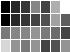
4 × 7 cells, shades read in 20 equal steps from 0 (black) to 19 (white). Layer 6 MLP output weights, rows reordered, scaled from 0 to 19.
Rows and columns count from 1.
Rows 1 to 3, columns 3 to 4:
4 10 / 4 5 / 10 11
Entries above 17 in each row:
1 0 0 0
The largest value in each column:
16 11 10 11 9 13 19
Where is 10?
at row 1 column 4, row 3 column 2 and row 3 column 3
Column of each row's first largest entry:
7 6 4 1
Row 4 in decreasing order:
16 11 11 11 9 6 5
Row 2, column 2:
3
